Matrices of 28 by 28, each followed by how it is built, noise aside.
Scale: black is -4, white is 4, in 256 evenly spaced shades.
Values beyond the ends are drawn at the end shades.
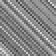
Toeplitz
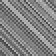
Toeplitz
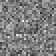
noise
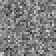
noise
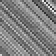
Toeplitz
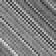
Toeplitz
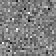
noise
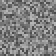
noise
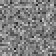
noise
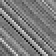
Toeplitz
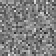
noise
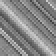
Toeplitz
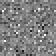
noise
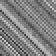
Toeplitz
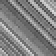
Toeplitz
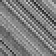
Toeplitz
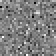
noise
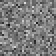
noise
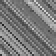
Toeplitz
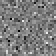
noise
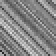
Toeplitz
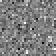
noise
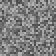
noise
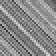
Toeplitz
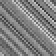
Toeplitz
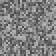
noise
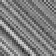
Toeplitz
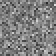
noise
